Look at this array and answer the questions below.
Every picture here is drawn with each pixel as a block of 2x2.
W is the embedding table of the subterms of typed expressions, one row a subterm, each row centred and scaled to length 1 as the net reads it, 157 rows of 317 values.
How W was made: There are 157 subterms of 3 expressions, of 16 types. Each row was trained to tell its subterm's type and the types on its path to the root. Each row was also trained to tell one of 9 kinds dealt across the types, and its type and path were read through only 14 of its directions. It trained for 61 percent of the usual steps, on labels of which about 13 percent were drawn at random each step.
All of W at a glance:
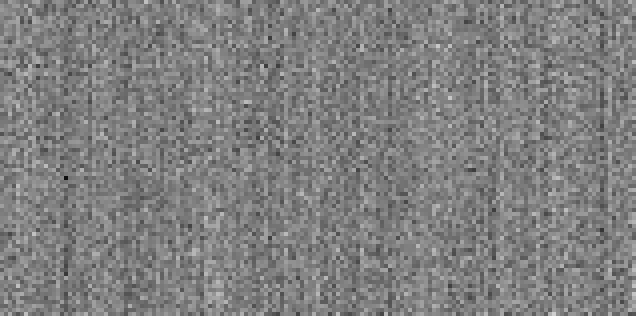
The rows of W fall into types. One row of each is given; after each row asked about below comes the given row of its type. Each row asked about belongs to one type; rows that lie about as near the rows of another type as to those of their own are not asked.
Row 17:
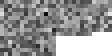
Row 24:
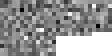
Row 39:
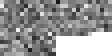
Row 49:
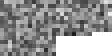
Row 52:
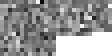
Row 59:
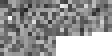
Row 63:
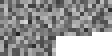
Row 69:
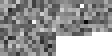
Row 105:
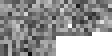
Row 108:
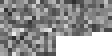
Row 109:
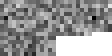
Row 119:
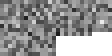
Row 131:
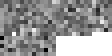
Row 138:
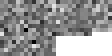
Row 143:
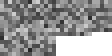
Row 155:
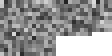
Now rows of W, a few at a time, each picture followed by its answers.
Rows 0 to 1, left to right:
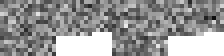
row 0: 108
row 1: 109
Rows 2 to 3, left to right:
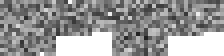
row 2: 155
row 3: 39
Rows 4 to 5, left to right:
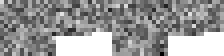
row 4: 69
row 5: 39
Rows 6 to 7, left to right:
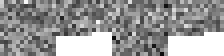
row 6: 52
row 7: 49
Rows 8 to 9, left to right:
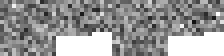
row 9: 63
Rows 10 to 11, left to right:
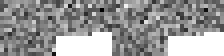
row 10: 63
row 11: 63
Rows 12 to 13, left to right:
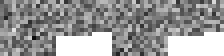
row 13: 105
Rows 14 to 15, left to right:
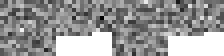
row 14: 109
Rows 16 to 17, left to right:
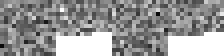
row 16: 108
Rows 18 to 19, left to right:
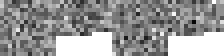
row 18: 105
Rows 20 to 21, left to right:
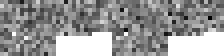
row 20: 108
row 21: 131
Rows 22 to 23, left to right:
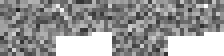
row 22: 52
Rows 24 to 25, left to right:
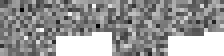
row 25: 138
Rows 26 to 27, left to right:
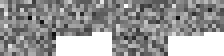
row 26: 52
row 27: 24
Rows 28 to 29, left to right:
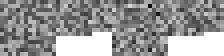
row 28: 138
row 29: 143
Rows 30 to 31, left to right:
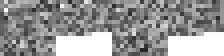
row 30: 108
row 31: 143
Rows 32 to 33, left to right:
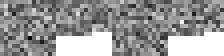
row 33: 109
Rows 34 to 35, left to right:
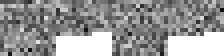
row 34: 131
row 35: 63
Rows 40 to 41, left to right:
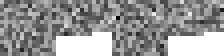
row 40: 109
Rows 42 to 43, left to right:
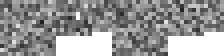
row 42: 155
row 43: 49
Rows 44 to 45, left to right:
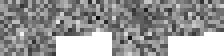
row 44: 69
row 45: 105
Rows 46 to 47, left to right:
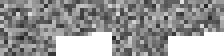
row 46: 69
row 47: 49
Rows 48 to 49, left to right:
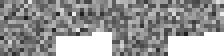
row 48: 109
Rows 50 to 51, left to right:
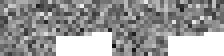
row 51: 155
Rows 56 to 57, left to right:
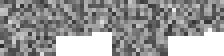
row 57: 109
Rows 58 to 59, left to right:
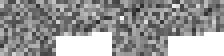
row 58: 39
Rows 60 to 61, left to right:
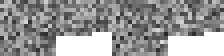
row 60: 49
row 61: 105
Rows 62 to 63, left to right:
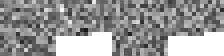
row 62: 17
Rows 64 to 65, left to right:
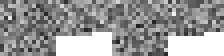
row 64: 24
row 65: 39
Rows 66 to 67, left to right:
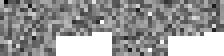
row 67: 59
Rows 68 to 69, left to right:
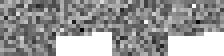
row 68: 24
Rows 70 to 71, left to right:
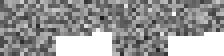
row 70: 49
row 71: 39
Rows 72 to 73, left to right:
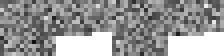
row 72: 52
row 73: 59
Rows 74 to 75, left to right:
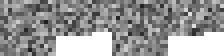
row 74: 108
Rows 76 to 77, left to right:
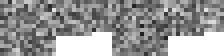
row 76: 52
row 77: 138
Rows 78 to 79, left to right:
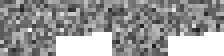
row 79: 39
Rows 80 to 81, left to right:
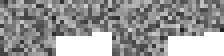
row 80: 109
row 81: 63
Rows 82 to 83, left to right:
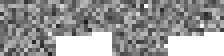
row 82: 69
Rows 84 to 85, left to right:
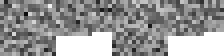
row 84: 155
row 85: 155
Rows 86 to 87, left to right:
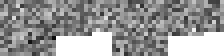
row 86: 138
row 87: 59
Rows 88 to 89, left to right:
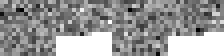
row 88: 39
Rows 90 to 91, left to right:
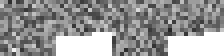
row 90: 52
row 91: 49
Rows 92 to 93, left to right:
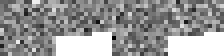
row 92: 63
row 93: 105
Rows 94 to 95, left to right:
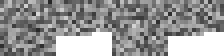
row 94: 108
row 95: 49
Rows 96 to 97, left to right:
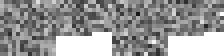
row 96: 105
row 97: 17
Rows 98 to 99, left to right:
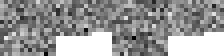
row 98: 131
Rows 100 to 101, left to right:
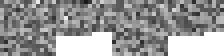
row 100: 17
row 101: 155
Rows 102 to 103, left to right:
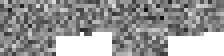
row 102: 138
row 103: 39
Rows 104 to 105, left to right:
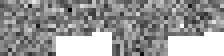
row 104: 63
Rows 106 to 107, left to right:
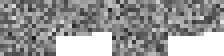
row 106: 24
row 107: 109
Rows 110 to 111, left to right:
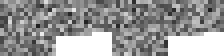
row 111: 108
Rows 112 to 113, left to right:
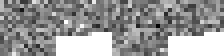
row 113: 138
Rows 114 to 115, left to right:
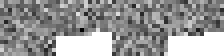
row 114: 39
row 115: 63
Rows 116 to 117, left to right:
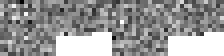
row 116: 108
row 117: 131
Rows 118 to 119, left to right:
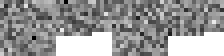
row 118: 155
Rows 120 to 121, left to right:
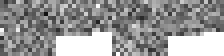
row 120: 63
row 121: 49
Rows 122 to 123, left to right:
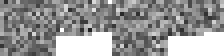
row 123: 109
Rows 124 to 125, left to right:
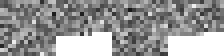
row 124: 63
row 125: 143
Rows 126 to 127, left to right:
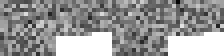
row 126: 143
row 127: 24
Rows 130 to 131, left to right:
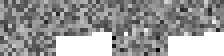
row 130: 49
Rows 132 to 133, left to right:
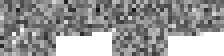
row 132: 131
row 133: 39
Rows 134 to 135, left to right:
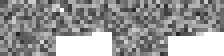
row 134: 109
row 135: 69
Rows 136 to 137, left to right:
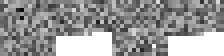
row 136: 49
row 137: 69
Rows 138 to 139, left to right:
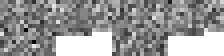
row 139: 138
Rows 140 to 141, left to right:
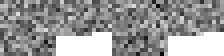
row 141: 143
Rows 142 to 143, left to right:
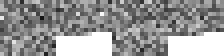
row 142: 108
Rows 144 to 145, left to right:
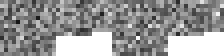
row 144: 138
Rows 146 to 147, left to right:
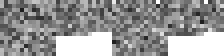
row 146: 155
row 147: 69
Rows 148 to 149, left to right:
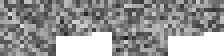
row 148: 52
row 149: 143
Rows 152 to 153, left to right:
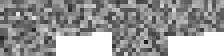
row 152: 108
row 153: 69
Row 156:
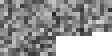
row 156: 138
